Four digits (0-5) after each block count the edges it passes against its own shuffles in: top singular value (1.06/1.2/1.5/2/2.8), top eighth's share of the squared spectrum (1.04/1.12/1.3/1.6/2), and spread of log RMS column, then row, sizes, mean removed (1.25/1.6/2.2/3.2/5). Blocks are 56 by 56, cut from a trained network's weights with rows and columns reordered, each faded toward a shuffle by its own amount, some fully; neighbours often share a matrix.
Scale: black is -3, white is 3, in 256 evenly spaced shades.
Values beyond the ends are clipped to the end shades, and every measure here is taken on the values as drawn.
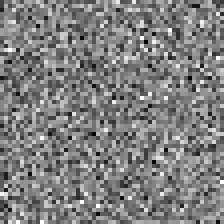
0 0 0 0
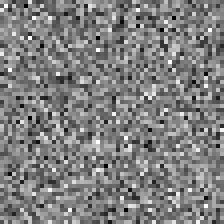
1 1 0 1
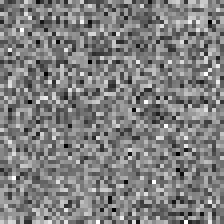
3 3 0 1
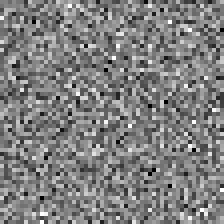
1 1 0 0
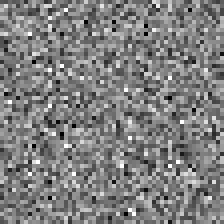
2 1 1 0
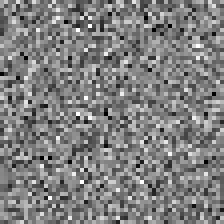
1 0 0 0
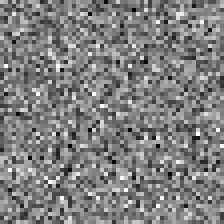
0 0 0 0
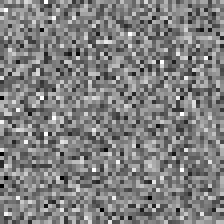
0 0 0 0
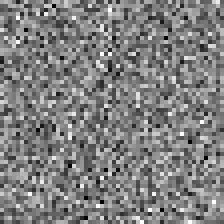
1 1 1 0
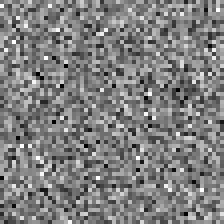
0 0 0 0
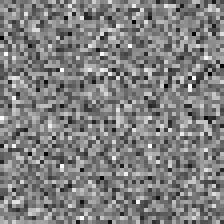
1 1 0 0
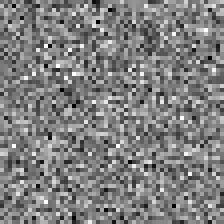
0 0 0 0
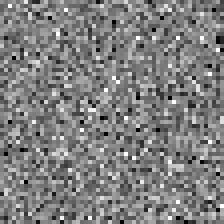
0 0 0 0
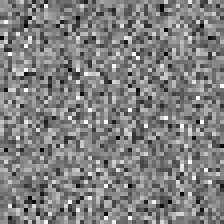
2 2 1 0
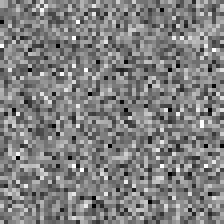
0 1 0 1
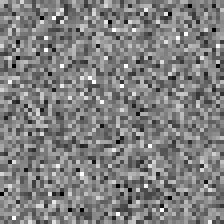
0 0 0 0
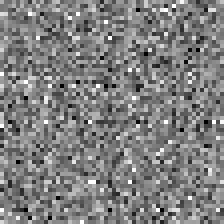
2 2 0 1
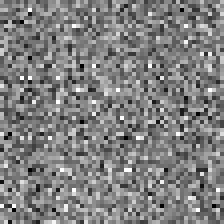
1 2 1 2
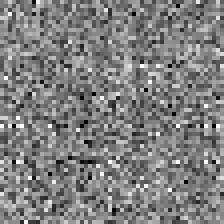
2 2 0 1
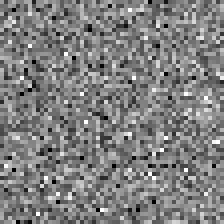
0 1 0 0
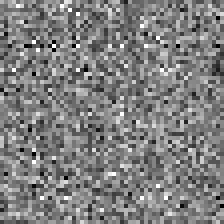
2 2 0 1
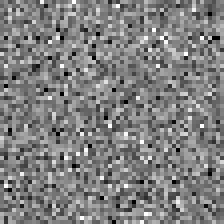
1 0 0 0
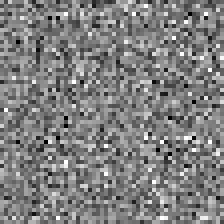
1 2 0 1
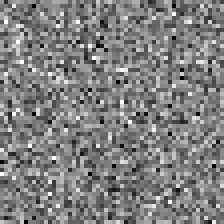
1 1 0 1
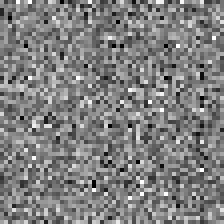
1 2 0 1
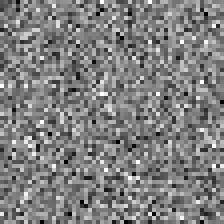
1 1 0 0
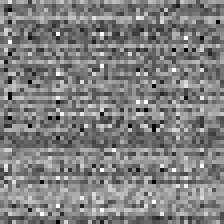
4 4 2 1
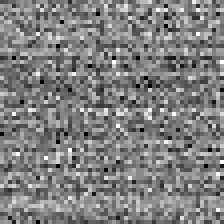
3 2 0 0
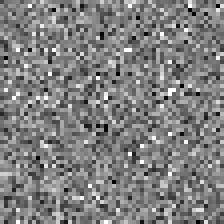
2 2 1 1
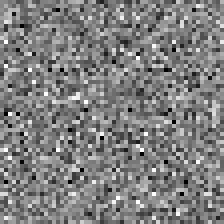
2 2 1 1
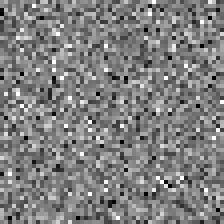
0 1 0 0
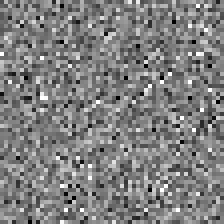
1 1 1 0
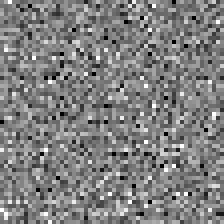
2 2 0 1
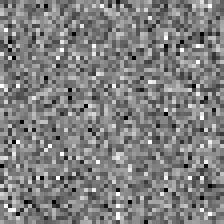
3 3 1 1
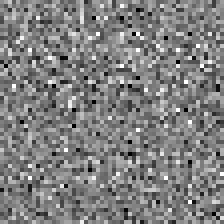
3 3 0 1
